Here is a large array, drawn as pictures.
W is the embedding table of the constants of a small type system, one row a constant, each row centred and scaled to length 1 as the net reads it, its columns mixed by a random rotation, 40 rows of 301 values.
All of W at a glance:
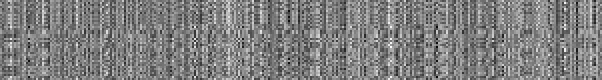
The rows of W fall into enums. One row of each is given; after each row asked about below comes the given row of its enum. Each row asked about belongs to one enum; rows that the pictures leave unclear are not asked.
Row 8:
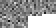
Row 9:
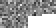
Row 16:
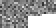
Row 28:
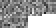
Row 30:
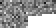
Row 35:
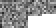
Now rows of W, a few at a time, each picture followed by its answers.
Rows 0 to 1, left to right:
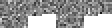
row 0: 9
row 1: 28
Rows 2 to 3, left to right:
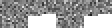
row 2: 16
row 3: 9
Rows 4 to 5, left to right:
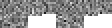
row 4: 28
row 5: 8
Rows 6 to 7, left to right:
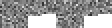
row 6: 16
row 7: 9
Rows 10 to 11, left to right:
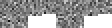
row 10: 8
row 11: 9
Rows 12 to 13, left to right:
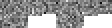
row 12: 28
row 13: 30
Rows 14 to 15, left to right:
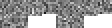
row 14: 28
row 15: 16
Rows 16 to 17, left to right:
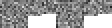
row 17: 35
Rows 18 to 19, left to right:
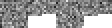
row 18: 35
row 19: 30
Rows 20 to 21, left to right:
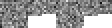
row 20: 35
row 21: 30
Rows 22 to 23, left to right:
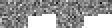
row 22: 9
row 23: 30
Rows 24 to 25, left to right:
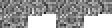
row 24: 28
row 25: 28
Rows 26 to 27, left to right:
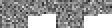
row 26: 16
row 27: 35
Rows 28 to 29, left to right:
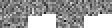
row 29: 8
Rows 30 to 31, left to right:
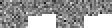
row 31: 8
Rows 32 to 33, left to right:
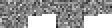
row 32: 9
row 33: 35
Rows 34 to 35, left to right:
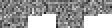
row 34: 28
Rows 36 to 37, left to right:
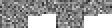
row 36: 16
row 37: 35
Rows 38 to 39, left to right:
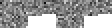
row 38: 30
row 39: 9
